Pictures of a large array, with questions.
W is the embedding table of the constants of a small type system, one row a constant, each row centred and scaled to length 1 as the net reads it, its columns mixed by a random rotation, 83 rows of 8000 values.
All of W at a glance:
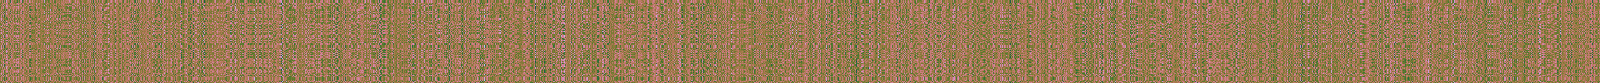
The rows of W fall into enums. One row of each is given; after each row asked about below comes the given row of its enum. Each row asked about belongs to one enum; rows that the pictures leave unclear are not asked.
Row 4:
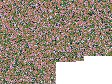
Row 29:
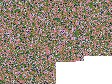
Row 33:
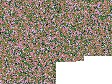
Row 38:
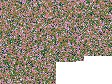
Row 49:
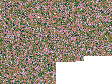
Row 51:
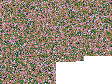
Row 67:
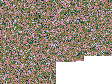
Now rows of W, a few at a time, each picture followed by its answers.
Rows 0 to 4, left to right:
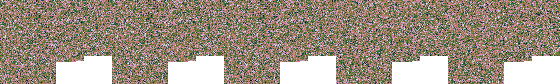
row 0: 67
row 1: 67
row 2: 67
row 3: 38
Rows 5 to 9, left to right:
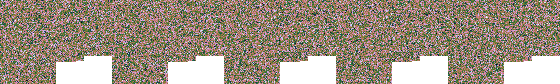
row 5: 67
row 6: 51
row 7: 4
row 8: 4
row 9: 49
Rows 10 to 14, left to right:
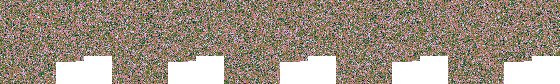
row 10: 49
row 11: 67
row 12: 29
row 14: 4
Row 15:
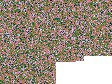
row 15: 29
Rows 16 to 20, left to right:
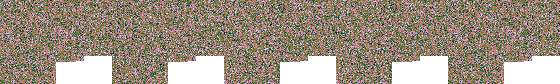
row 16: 29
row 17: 49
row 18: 33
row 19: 33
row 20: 29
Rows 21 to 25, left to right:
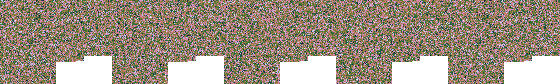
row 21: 67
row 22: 49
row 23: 51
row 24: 38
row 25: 67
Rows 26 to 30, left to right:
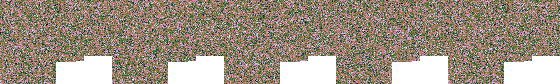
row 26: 33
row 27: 38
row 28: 67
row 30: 33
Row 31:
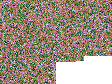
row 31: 51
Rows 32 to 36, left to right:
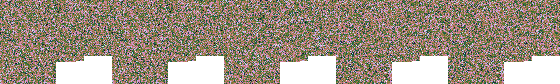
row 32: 33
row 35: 51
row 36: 51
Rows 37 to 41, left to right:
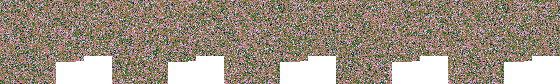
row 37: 29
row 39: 33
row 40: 51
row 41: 33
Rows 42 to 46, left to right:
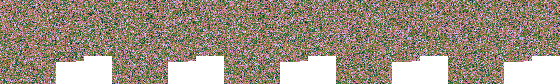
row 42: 4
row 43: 67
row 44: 67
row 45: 29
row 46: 29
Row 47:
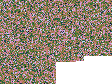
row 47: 29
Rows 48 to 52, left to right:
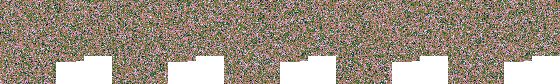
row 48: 33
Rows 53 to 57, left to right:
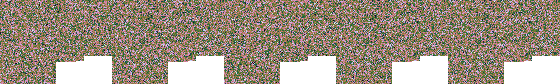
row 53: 33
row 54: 67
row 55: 38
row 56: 67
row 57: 67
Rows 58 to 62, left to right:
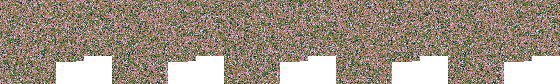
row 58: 38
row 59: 51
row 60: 49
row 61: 4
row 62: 51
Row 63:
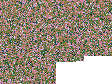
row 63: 38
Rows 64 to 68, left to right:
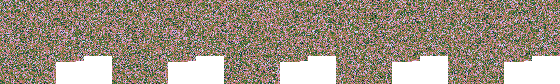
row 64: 29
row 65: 29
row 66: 51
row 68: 67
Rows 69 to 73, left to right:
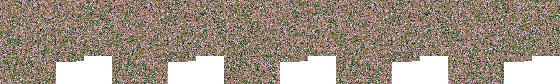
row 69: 38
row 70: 4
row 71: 51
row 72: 4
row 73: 33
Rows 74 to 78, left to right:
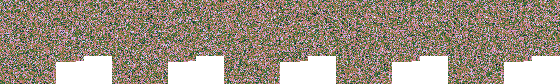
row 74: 29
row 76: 4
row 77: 49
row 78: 49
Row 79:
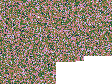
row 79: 49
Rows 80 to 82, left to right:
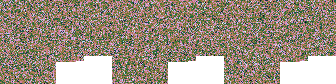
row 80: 29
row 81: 38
